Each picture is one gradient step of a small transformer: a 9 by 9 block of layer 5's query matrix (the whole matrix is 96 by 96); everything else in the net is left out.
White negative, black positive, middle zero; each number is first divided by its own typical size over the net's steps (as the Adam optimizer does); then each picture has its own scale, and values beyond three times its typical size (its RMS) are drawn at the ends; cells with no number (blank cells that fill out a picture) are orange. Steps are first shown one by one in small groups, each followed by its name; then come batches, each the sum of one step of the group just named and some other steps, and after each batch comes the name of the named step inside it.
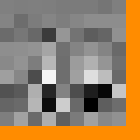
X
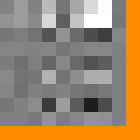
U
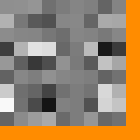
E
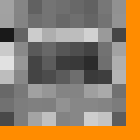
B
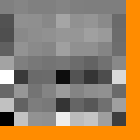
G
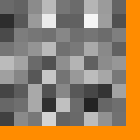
X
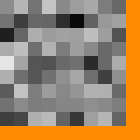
B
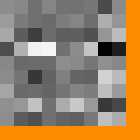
E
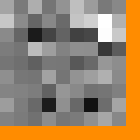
U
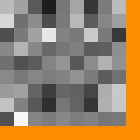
E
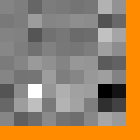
X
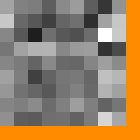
B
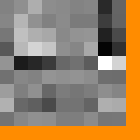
E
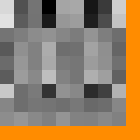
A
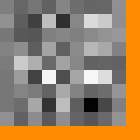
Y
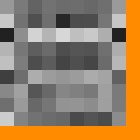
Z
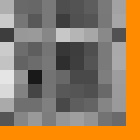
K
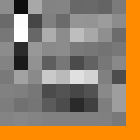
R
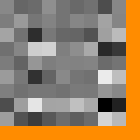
R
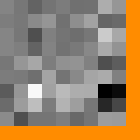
Y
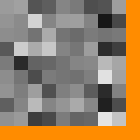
A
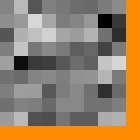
Z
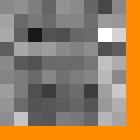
A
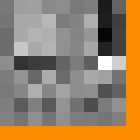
Y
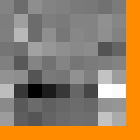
R
